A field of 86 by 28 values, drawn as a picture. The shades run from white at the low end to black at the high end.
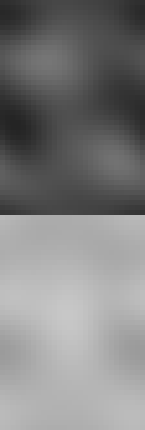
The table splits into 2 rows of 1 panel. Panel 1,1: high, smooth. Panel 2,1: low, smooth, faint in contrast.
